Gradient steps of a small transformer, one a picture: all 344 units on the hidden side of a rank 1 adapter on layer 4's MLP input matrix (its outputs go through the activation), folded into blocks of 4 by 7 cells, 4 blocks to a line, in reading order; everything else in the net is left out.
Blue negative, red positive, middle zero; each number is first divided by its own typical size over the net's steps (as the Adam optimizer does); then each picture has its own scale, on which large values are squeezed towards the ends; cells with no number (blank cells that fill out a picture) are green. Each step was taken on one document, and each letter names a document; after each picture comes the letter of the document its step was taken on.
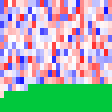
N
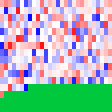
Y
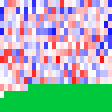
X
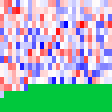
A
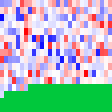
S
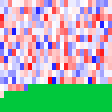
Y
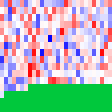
S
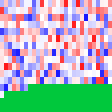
N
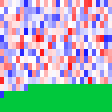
Y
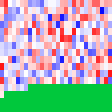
N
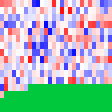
X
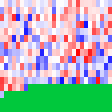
A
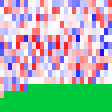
Y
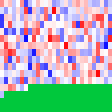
S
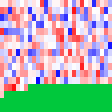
N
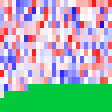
N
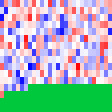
S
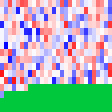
S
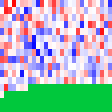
X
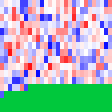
Y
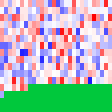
A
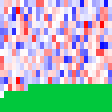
Y
